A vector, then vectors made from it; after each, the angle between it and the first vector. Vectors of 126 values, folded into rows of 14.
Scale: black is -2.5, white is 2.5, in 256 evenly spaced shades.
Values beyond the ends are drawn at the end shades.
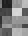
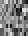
partly opposed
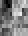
nearly parallel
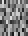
orthogonal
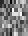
partly aligned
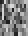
orthogonal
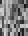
partly opposed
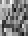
partly opposed
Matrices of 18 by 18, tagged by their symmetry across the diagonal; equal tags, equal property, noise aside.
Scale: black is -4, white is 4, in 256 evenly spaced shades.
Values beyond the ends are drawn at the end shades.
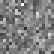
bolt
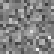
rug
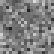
rug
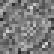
rug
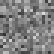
bolt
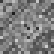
rug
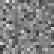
bolt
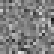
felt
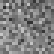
felt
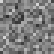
rug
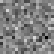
bolt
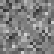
rug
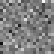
felt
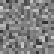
felt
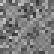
rug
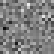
felt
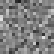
felt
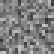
felt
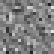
felt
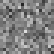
bolt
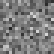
bolt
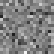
bolt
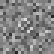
rug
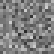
bolt
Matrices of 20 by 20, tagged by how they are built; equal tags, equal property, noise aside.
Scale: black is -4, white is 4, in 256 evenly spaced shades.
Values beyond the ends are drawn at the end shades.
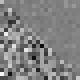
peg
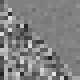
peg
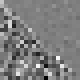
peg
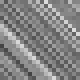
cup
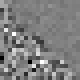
peg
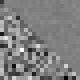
peg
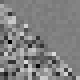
peg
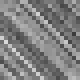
cup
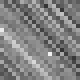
cup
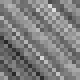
cup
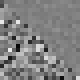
peg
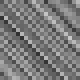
cup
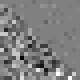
peg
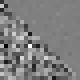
peg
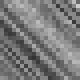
cup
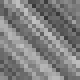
cup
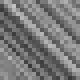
cup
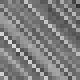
cup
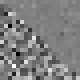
peg
